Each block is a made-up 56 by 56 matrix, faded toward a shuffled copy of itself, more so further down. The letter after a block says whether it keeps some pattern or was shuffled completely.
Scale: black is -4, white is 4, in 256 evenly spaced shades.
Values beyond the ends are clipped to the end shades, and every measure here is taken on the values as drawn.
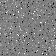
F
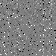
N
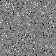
N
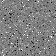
F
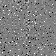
N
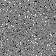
F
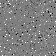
F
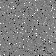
F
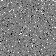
F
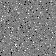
F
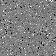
F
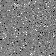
N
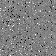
N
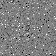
N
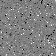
F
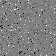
F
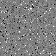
N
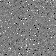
F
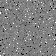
F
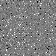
N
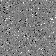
N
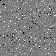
N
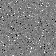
F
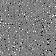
N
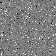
F
